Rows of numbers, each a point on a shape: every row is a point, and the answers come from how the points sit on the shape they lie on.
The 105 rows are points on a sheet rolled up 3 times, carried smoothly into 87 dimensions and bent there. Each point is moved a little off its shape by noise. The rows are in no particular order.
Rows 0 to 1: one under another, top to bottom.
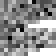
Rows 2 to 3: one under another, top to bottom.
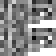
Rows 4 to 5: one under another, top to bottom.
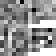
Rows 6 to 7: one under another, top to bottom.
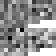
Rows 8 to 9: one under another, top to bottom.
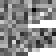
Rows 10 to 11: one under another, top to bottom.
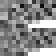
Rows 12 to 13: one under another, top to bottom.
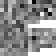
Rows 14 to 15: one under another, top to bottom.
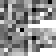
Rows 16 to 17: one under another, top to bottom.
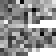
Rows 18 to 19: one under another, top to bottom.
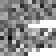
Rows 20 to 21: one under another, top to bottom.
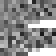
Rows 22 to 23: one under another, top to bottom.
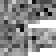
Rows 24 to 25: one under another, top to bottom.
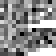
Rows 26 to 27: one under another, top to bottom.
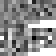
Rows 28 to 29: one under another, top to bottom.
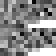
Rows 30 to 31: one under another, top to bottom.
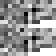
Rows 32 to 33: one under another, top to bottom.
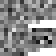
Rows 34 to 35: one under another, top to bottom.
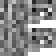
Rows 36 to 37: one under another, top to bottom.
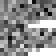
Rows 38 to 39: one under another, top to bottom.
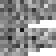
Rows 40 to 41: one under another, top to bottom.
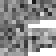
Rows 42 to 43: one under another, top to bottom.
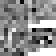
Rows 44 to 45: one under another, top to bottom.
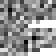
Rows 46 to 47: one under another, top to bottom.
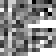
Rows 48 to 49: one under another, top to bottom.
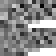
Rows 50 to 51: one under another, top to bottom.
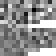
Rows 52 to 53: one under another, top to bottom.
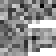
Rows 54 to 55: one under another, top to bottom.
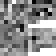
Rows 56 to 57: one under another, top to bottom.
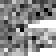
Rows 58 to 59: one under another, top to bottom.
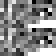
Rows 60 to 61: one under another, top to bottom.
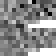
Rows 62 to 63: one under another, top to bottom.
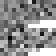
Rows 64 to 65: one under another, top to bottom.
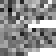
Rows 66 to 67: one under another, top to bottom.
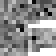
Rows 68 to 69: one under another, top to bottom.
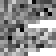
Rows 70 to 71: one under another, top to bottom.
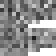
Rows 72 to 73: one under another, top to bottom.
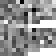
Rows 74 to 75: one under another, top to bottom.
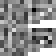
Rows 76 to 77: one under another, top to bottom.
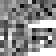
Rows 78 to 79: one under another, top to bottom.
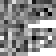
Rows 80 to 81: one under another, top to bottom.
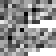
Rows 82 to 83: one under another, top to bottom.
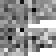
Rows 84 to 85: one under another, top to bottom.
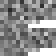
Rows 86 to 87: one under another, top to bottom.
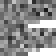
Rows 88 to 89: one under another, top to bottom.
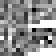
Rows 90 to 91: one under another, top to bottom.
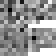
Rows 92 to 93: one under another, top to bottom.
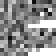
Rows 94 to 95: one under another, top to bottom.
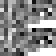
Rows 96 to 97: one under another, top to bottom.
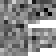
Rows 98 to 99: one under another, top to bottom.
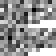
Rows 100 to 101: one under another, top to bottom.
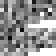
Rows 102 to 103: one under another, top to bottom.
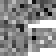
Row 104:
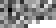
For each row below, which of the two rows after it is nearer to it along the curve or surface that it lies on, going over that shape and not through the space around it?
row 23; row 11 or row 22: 11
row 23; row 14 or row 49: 49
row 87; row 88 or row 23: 23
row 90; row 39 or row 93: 93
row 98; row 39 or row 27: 27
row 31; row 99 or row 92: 99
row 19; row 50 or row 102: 102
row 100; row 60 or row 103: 60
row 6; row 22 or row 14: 22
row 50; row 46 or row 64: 46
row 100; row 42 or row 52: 52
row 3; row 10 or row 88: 88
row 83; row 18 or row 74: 74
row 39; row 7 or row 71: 71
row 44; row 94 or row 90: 90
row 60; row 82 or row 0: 0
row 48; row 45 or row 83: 83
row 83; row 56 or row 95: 56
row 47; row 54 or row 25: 54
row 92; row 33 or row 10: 33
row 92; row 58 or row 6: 6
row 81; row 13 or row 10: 10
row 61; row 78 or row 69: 78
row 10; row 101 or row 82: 101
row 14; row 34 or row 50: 50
